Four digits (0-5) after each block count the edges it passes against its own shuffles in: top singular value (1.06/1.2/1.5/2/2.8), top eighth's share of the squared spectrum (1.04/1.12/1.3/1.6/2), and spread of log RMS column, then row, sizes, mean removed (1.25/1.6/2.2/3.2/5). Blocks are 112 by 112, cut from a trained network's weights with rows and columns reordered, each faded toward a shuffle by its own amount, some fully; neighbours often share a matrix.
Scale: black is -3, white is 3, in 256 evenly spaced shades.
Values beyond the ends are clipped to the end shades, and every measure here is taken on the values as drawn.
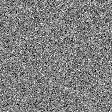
0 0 0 0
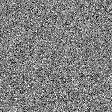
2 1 0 0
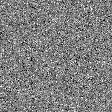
0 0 0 0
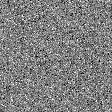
0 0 0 0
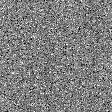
0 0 0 0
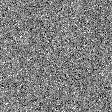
0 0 0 0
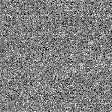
2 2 2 0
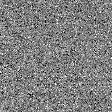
2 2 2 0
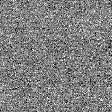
2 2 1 0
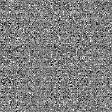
3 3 3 1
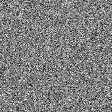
2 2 0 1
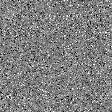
2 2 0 2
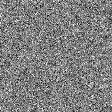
2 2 0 1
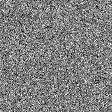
2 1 0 1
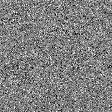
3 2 0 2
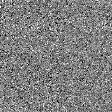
2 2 2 1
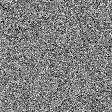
1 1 0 0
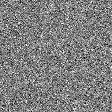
2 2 0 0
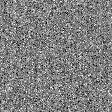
1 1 0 0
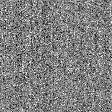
2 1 0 1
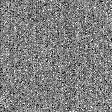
2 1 0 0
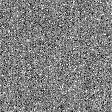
1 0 0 0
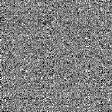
3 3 3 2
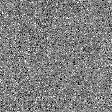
1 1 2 0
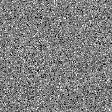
1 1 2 0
